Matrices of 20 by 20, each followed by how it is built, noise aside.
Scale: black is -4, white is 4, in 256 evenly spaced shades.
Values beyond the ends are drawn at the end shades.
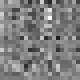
low rank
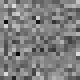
low rank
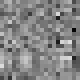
low rank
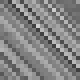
Toeplitz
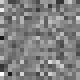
low rank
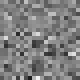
low rank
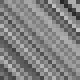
Toeplitz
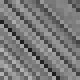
Toeplitz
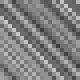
Toeplitz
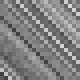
Toeplitz
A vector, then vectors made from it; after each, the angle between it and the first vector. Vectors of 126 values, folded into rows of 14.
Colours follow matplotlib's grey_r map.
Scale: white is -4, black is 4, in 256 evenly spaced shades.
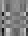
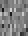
orthogonal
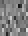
partly opposed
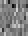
orthogonal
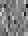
orthogonal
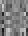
nearly parallel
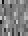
orthogonal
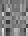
nearly opposite
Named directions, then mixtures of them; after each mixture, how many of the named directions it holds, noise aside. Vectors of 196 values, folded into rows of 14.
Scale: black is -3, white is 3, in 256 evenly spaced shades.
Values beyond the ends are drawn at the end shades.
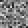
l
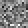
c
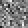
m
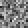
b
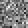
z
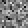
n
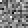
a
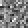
one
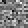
three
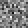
three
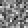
one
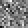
one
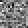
one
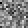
two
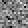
three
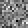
three
